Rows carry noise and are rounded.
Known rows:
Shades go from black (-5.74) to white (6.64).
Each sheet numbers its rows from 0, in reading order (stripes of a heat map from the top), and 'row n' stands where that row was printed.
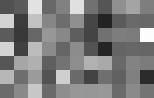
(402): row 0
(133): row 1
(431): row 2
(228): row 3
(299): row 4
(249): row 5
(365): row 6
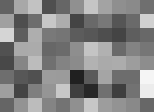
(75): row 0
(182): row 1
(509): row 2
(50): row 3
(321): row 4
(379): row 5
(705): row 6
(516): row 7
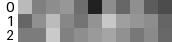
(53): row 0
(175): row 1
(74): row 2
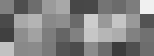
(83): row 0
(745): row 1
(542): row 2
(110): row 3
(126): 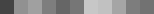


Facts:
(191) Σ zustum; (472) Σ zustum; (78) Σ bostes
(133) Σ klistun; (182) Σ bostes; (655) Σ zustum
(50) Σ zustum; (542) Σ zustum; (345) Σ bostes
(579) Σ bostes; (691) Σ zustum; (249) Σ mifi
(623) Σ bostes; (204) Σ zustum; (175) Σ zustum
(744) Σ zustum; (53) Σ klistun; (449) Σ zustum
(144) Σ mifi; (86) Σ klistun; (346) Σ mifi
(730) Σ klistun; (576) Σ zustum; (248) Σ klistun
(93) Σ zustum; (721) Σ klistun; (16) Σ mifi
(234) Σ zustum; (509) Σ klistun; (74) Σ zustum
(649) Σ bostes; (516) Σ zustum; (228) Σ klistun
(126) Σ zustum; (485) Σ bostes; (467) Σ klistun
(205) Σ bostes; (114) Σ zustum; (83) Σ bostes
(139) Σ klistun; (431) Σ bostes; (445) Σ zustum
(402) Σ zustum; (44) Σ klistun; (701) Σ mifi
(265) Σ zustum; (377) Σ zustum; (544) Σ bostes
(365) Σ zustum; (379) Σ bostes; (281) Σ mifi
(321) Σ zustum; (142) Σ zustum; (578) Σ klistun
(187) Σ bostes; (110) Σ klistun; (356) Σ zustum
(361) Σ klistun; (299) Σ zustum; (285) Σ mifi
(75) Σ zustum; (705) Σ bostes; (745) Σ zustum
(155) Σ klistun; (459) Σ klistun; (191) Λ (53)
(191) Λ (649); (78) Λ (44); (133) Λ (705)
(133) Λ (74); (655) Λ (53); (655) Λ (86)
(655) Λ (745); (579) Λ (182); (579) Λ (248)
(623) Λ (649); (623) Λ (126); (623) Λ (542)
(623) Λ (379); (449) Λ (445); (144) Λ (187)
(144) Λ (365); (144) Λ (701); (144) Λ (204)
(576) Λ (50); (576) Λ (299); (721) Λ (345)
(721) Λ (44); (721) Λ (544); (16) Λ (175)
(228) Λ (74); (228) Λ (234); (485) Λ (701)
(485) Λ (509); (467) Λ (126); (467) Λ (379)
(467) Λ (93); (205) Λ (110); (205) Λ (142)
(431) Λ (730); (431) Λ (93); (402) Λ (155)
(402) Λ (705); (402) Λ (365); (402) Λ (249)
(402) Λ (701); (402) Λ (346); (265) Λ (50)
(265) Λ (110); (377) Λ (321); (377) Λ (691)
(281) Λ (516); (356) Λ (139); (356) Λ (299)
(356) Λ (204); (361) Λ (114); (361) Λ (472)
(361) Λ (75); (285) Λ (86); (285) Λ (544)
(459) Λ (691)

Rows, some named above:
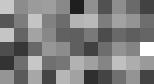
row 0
(44)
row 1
(449)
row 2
(578)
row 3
(623)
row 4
(377)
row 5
(144)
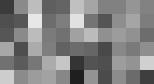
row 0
(576)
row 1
(402)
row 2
(744)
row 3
(459)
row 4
(78)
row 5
(44)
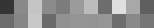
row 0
(655)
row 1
(365)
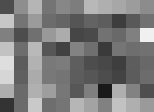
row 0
(691)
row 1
(139)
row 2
(83)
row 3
(361)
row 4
(155)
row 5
(509)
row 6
(721)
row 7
(377)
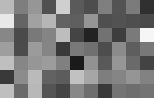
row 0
(701)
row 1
(248)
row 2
(187)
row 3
(467)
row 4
(86)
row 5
(576)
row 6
(361)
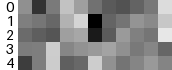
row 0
(579)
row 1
(544)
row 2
(649)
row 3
(74)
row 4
(356)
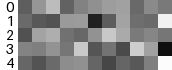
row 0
(204)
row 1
(379)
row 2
(142)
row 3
(285)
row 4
(205)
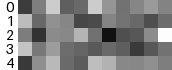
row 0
(356)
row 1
(730)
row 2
(485)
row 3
(139)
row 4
(265)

